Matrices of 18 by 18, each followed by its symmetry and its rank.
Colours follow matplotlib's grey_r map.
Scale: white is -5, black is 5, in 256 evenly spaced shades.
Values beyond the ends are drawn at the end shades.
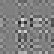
antisymmetric, rank two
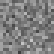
neither, full rank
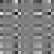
neither, rank one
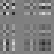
symmetric, rank one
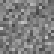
neither, full rank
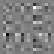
antisymmetric, rank two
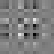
symmetric, rank one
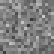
neither, full rank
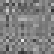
neither, rank three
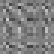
antisymmetric, rank two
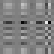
neither, rank one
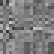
neither, rank three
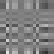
neither, rank one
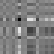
symmetric, rank one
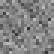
neither, full rank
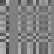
neither, rank one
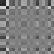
symmetric, rank one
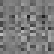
neither, rank three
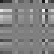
neither, rank one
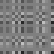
symmetric, rank one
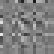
antisymmetric, rank two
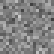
neither, full rank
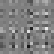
antisymmetric, rank two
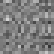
neither, rank three
